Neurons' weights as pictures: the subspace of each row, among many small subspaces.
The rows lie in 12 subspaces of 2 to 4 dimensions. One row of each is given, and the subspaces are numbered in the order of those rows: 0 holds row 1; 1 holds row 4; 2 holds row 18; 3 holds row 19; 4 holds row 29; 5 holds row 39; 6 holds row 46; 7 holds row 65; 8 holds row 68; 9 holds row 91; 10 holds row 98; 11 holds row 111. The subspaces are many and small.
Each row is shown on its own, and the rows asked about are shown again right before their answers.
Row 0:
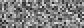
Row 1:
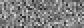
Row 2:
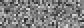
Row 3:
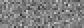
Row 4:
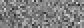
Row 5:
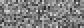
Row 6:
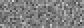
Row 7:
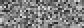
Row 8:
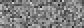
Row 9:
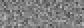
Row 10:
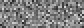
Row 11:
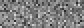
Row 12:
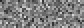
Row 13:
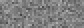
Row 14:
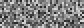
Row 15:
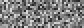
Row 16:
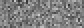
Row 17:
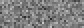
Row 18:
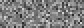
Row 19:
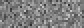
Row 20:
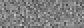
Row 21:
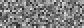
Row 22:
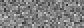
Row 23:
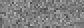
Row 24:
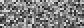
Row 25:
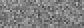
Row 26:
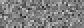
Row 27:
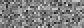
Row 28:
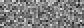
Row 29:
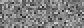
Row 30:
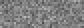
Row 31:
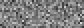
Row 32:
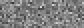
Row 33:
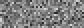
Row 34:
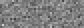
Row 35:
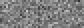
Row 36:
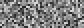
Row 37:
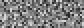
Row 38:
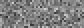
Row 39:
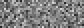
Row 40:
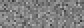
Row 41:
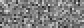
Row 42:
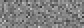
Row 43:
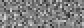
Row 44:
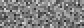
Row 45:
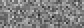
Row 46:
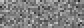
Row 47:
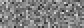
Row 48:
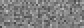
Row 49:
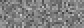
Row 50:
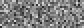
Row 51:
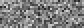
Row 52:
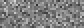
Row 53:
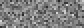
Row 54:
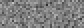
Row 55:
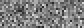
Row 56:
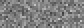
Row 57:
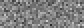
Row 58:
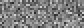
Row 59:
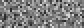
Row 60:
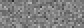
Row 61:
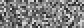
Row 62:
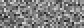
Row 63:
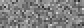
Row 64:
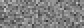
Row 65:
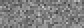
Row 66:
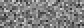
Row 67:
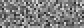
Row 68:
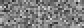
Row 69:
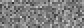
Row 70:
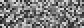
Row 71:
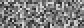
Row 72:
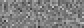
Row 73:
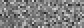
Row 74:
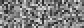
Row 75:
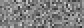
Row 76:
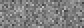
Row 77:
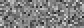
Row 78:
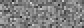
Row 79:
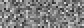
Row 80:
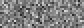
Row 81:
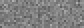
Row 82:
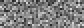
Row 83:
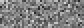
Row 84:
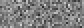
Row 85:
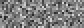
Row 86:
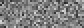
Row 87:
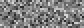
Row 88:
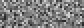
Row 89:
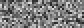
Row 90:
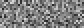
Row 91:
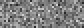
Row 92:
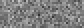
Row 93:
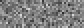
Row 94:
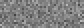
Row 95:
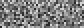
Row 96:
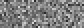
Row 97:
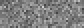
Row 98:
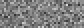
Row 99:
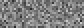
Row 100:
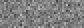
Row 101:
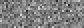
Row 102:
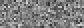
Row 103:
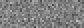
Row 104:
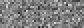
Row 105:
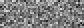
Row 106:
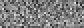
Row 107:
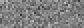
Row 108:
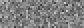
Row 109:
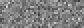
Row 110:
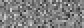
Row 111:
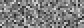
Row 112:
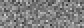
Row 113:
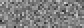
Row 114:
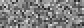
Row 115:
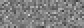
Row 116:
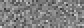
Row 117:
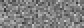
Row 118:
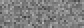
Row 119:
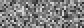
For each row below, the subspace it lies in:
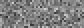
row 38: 1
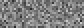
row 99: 9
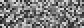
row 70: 5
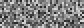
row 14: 4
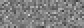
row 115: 1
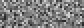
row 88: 3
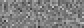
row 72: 9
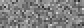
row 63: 3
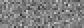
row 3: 8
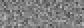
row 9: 3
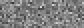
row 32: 9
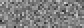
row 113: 5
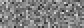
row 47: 5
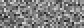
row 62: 10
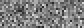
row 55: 4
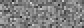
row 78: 2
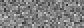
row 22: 10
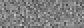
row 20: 0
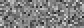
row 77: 1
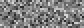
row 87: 1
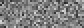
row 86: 5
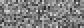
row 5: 11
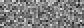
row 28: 6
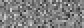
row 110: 3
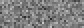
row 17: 0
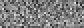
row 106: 0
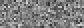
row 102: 7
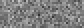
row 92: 7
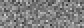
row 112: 6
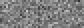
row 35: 8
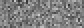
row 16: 7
